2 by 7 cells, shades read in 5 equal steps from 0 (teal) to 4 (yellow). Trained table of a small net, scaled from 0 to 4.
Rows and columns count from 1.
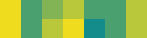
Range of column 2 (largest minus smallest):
0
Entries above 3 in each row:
1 2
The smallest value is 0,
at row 2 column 5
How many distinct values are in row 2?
4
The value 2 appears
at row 1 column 3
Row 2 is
4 1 3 4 0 1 3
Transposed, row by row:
4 4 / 1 1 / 2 3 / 3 4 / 1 0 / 1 1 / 3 3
